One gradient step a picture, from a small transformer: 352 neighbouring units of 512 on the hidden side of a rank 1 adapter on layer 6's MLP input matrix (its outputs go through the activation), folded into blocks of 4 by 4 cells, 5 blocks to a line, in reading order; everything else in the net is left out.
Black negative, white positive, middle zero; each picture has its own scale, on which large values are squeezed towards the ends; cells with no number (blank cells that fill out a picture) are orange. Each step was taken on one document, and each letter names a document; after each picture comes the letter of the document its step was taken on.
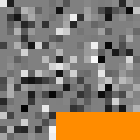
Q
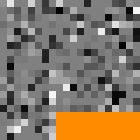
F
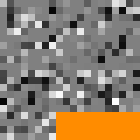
Q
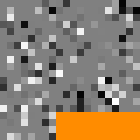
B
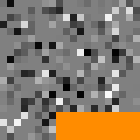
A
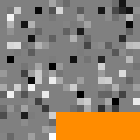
B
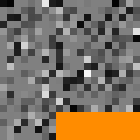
F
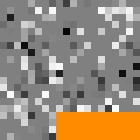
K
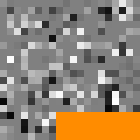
Q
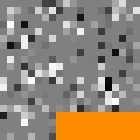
B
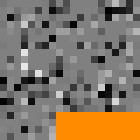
Q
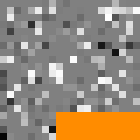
B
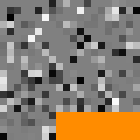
B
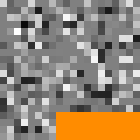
Q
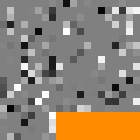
K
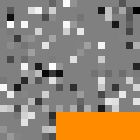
K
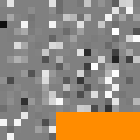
A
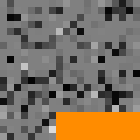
Q
